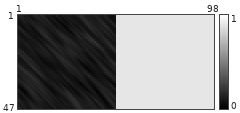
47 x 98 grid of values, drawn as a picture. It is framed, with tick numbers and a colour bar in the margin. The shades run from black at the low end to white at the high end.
It is made of 1 by 2 panels. Panel 1,1: very low, slanting down to the right, faint in contrast. Panel 1,2: very high, flat.
